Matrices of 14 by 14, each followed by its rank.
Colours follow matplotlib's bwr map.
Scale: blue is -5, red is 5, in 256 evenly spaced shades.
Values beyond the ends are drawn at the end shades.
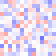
full rank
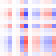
one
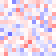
full rank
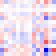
two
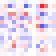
three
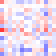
three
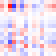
two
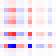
one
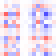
two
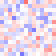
full rank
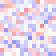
full rank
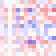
three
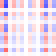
one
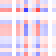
one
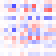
three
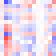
two
